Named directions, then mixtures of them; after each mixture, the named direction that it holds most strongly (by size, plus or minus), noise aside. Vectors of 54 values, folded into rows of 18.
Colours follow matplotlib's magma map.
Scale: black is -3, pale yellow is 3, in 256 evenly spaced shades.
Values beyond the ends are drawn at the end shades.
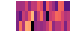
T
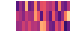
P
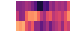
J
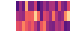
P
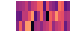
T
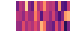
P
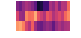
J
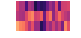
J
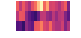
J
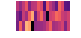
T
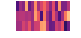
P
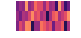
T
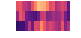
J
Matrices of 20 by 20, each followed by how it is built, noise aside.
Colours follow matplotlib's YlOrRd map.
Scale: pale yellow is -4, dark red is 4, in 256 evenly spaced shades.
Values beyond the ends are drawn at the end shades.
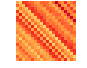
Toeplitz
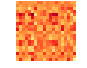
low rank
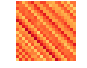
Toeplitz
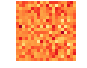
low rank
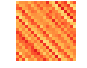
Toeplitz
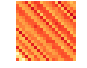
Toeplitz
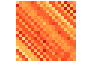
Toeplitz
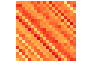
Toeplitz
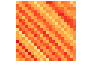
Toeplitz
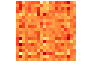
low rank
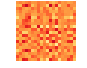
low rank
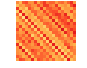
Toeplitz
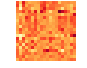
low rank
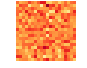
low rank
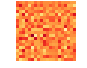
low rank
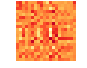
low rank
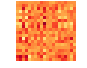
low rank
